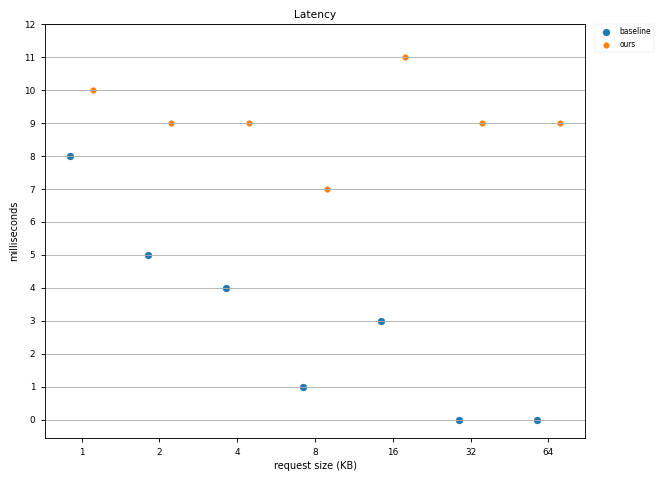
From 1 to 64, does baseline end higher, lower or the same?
lower
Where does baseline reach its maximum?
1
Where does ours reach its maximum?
16
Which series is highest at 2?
ours
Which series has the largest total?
ours
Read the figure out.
Title: Latency
x-axis: request size (KB), ticks 1 2 4 8 16 32 64
y-axis: milliseconds, ticks 0 1 2 3 4 5 6 7 8 9 10 11 12
Legend: baseline, ours
Values:
baseline: 8 5 4 1 3 0 0
ours: 10 9 9 7 11 9 9
